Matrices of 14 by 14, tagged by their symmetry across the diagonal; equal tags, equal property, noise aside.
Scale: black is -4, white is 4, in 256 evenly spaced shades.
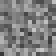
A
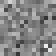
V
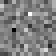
A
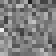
A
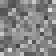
V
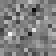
A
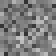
V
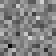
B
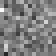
B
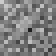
V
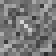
V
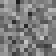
B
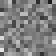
A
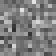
B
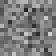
B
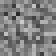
V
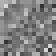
V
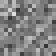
V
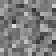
B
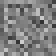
A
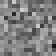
B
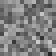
A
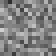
B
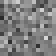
A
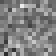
B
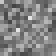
V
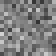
A
